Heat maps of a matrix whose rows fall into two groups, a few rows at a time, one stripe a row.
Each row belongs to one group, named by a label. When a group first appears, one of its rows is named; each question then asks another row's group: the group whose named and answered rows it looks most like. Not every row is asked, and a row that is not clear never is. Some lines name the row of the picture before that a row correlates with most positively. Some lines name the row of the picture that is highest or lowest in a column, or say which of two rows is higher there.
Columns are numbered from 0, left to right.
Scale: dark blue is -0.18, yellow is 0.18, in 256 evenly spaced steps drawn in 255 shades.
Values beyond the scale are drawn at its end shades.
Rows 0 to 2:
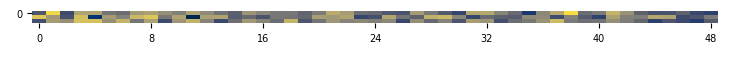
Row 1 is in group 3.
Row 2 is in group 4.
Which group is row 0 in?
4
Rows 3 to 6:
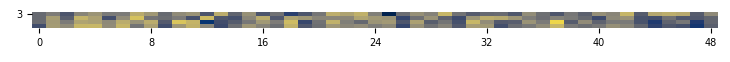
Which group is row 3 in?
3
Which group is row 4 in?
4
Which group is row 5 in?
4
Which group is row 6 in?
4
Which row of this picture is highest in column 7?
4
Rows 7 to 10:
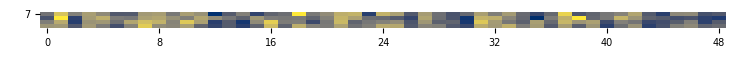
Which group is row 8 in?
4
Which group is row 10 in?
4
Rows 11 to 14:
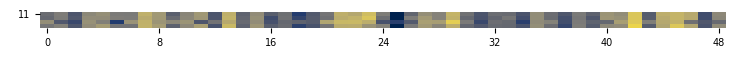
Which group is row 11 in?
3
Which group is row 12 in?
3
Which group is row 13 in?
3
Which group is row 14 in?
3
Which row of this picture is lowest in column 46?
13
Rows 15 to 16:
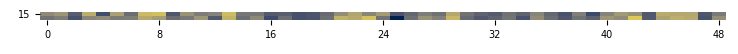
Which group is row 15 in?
3
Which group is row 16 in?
3
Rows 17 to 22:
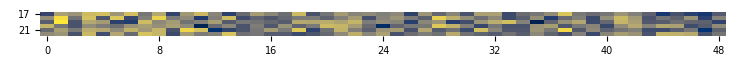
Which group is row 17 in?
4
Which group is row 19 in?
4
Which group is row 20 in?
3
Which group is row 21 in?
4
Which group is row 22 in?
3
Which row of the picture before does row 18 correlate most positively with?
15
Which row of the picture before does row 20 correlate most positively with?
16
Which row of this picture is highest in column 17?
20
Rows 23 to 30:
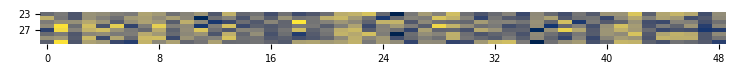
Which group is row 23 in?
3
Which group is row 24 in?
3
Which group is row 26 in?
3
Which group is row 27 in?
4
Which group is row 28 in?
3
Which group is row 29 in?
3
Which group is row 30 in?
4
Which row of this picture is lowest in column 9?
29
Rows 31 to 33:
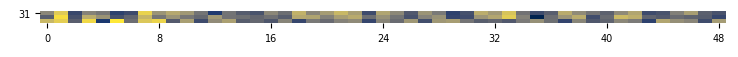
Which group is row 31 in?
4
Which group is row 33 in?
3
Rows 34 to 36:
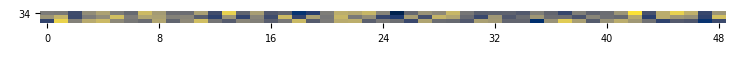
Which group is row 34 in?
3
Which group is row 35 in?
3
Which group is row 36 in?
4
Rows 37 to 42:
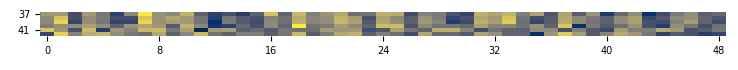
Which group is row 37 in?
4
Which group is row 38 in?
4
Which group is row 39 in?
4
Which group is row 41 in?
3
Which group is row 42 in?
4
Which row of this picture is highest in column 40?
42
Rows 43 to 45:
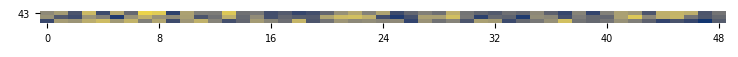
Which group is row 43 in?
3
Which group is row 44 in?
3
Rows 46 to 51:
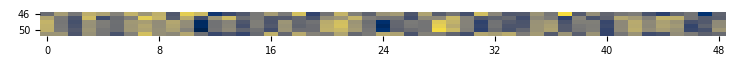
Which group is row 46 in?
4
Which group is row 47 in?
3
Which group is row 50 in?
3
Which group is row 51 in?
4
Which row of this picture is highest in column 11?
46
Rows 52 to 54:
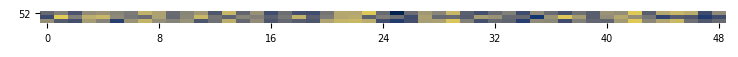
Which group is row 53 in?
4
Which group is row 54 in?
3
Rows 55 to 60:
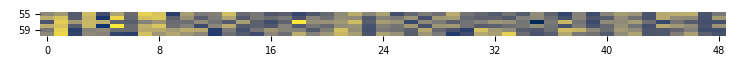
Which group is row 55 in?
3
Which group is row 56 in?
3
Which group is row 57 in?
4
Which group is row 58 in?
3
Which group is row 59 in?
4
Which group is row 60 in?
4
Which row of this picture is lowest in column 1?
55
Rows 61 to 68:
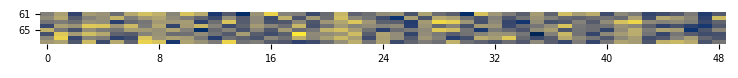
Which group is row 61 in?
4
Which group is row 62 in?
3
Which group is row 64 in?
4
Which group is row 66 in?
4
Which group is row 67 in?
4
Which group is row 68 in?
3
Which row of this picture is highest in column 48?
62
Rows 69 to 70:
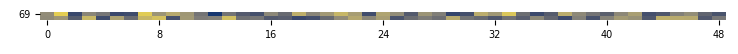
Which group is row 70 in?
3
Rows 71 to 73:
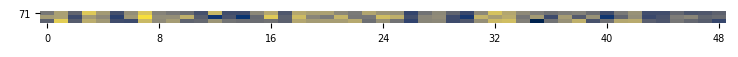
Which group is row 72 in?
4
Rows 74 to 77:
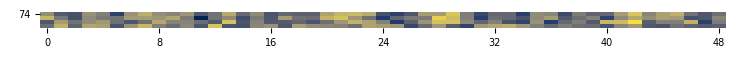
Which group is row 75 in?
3
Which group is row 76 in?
3
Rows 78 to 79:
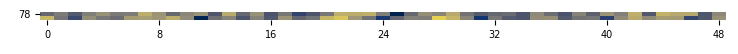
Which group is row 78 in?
3
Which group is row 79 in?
3
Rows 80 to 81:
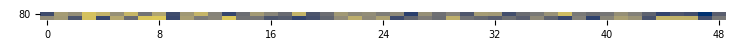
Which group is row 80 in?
4
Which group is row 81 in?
3
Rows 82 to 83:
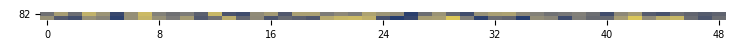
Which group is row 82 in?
4
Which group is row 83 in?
3
